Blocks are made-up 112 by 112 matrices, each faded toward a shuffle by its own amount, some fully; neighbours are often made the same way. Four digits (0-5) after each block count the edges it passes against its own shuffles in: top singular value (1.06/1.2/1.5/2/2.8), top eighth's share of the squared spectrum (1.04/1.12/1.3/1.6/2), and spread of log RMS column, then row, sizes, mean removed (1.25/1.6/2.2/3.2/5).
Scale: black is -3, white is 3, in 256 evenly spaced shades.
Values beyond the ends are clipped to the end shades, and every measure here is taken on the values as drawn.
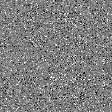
1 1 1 2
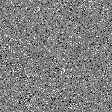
3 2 0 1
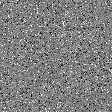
0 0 0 0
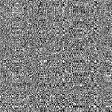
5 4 3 3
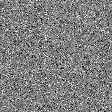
1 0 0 0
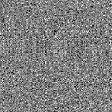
4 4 2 2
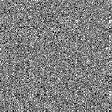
4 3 2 2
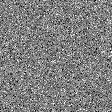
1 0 0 0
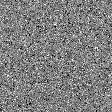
1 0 0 0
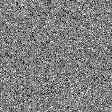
2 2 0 0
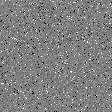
0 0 0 0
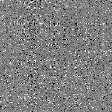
3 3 2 2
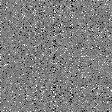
3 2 2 2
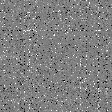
3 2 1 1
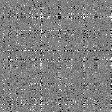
4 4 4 3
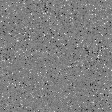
0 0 0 0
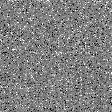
2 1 0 0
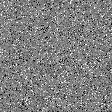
0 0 0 0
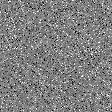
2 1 0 0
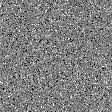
2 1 0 0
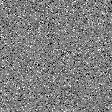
3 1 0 0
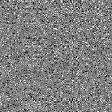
4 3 2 2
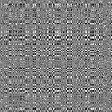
5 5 4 4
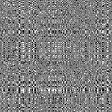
5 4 4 3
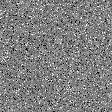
2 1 0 0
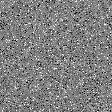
3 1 0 0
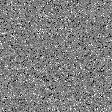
3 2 0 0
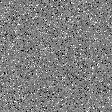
2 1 0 0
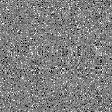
4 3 2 1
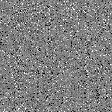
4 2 1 1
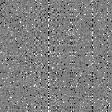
5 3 2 2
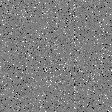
2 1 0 0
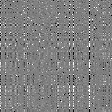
5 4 3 2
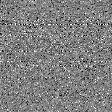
3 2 0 3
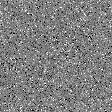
2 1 0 1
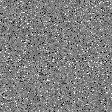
2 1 0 1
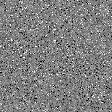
2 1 0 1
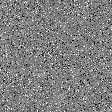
0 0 0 0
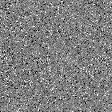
1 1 0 1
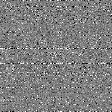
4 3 1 3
